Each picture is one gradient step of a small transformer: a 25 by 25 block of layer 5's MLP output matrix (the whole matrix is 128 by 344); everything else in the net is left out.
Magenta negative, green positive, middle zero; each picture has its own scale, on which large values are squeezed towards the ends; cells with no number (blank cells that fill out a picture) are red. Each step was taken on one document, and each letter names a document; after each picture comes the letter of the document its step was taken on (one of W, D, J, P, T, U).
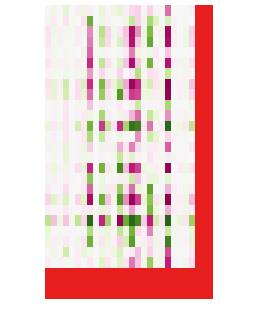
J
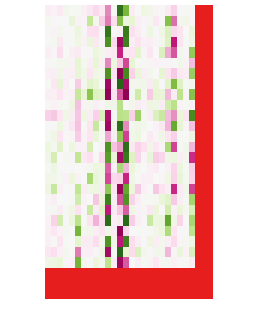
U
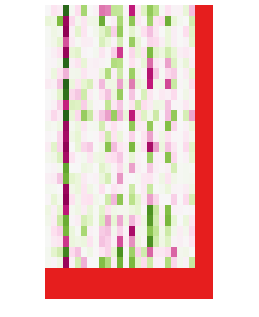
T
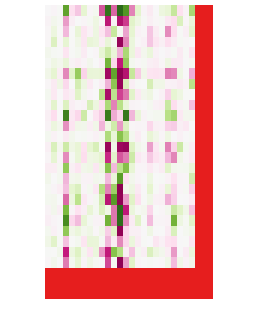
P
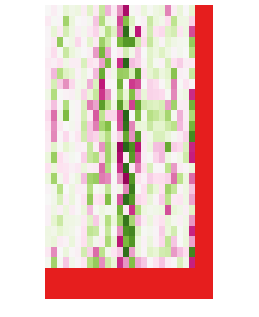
U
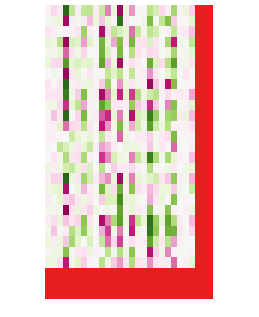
T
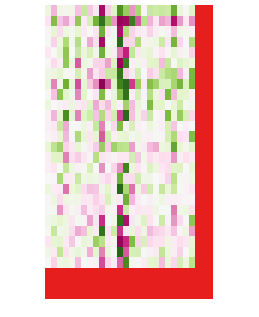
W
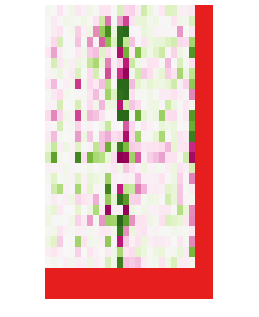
U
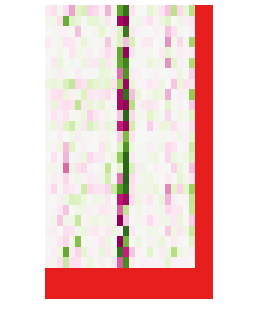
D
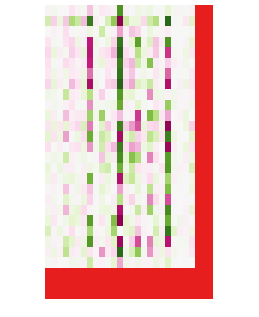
J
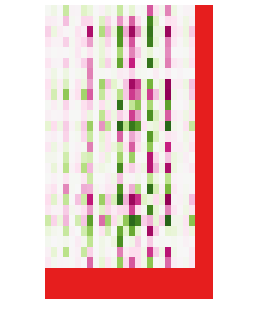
J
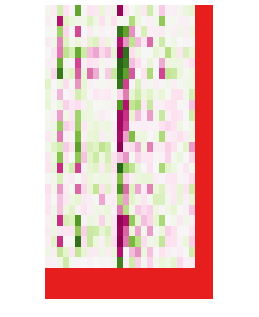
D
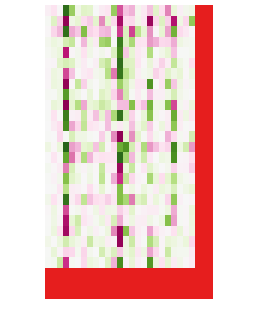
T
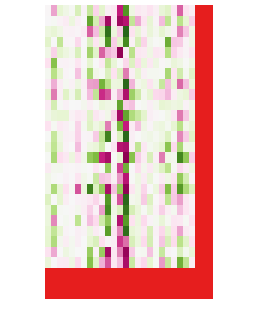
U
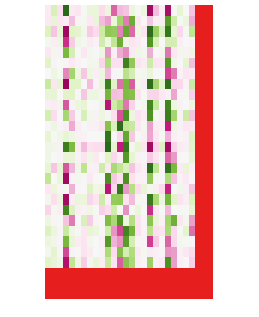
P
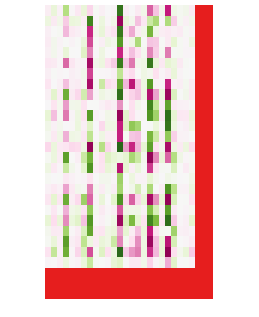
J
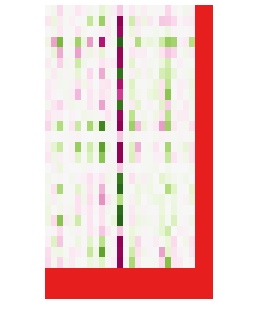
W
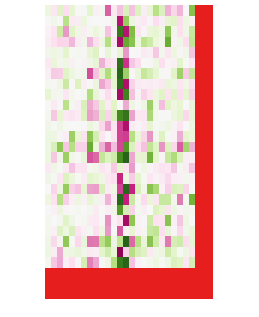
D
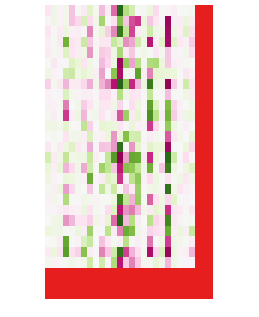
J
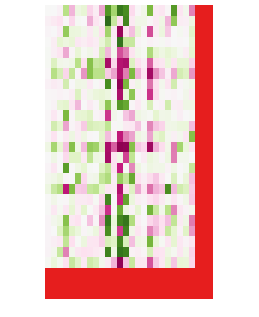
P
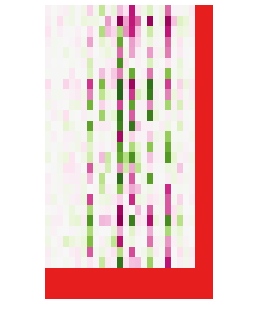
J
